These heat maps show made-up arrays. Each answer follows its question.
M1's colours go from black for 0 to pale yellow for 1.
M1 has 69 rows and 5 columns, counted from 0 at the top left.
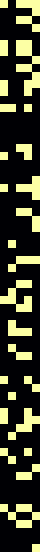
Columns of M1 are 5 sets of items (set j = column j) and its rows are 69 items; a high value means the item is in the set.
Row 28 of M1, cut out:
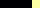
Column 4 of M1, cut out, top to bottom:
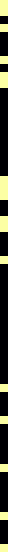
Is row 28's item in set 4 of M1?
yes
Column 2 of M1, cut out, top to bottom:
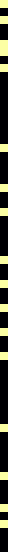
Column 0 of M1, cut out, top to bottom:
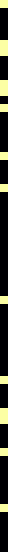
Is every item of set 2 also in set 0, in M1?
no
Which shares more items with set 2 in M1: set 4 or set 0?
set 0
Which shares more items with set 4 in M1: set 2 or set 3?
set 3
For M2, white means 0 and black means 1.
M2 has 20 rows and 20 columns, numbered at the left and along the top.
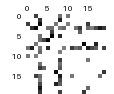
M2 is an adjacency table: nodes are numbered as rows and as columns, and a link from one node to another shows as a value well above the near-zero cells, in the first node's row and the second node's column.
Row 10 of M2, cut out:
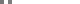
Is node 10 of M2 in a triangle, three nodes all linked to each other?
yes
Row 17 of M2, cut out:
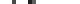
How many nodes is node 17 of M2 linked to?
3
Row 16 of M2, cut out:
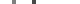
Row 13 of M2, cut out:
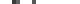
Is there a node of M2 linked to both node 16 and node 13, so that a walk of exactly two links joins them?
yes
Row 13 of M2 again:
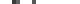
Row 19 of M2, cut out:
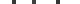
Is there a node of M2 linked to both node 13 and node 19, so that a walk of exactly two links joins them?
yes
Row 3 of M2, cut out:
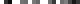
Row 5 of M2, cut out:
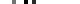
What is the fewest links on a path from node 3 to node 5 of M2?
1
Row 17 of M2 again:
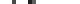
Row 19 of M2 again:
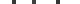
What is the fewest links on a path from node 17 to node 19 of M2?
2
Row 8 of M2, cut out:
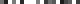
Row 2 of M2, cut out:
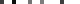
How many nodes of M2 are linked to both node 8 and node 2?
3
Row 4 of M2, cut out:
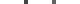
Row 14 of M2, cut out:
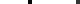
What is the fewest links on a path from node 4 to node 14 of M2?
4
